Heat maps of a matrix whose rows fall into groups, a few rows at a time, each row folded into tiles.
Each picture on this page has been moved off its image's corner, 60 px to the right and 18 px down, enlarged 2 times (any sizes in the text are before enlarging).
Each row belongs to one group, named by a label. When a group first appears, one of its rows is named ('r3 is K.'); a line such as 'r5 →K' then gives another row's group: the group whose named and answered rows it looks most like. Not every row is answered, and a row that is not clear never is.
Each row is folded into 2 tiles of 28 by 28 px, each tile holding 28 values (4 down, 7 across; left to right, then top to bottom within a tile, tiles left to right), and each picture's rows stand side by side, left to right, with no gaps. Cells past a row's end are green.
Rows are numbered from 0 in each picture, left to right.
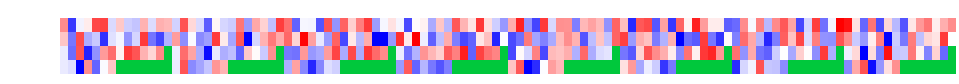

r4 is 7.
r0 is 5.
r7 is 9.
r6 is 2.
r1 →7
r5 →5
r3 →5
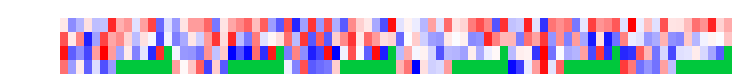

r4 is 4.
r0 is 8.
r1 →8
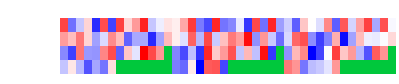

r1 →4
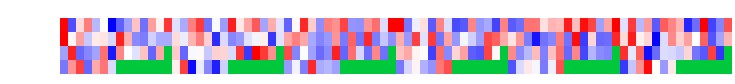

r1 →5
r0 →9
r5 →2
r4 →2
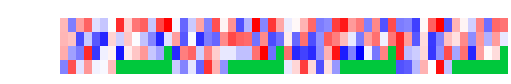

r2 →8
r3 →2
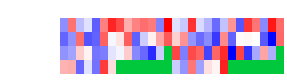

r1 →2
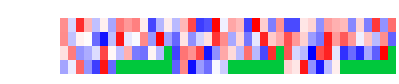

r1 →7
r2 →8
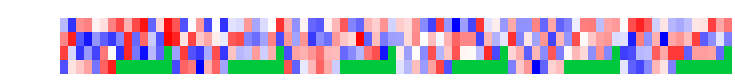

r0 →2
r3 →4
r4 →9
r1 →9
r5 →4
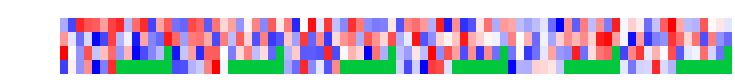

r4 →9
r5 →4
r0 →2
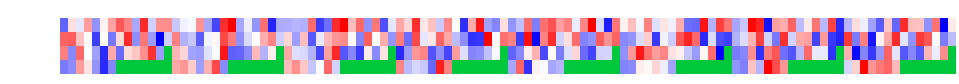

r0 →2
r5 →4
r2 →8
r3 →7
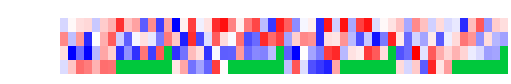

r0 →8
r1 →7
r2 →5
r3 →4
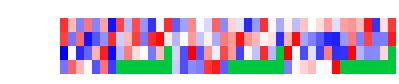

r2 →2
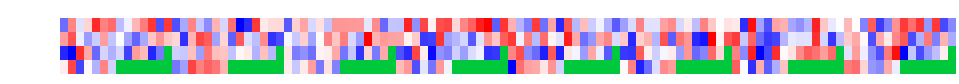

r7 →8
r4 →9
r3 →7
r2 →8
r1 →4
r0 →7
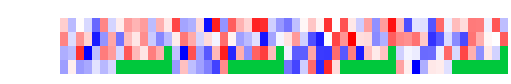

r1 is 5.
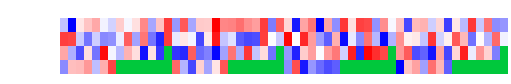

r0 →2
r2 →5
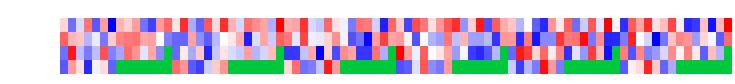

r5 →2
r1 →7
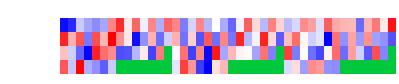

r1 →9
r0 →8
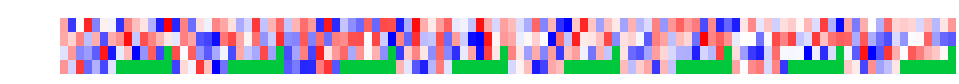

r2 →4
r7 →5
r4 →9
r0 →9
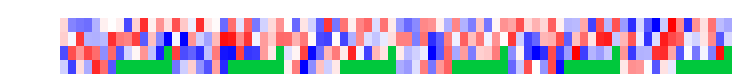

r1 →9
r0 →4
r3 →2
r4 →9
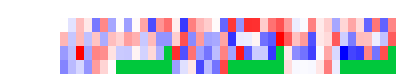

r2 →8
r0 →4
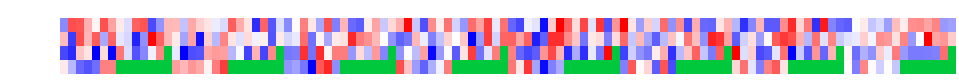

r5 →9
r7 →8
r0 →7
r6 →8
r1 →8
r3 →7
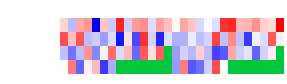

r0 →5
